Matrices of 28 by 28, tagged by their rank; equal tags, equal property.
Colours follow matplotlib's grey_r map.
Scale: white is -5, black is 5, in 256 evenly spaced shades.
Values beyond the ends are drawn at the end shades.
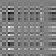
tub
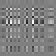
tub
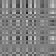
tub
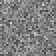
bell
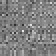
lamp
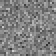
bell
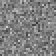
bell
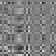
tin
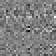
lamp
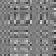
tin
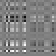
tub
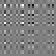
tub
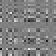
tin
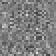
lamp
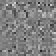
lamp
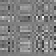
tin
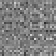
lamp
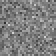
bell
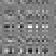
tin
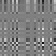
tub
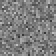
bell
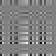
tub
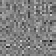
lamp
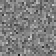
bell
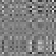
tin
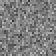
bell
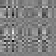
tin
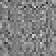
lamp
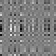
tin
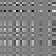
tub
